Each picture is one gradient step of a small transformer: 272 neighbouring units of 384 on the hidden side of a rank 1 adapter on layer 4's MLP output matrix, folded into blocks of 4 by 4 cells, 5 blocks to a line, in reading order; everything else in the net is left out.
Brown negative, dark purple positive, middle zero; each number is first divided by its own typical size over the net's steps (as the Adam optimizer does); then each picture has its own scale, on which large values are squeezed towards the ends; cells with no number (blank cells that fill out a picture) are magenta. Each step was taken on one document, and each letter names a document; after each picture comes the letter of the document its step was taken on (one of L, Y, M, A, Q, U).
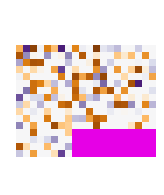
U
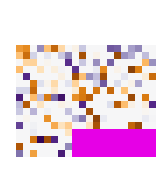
U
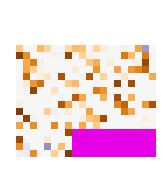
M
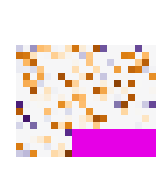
M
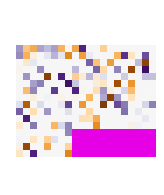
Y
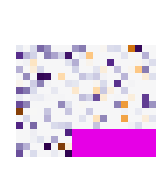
M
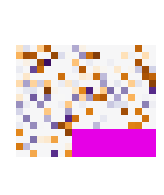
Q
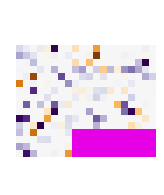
Y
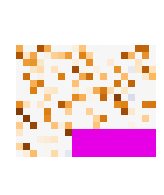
M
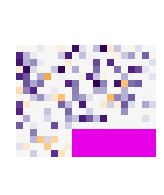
U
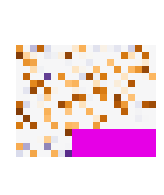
M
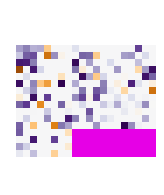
Q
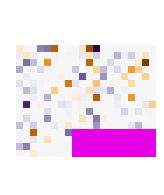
Y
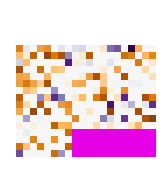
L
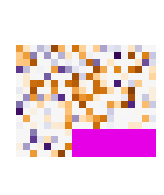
U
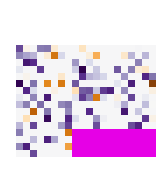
Q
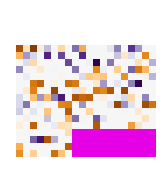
U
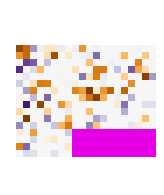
Y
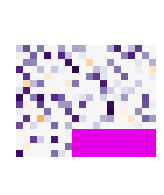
L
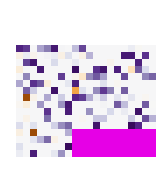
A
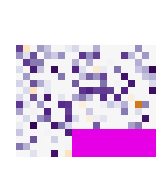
Q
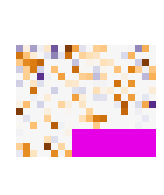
M
